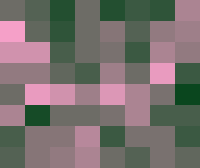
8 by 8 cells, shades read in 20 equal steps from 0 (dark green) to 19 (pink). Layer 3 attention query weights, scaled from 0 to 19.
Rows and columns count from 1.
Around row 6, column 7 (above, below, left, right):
9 9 13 5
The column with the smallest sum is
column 8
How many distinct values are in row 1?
6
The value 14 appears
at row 7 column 4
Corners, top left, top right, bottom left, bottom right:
8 13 6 7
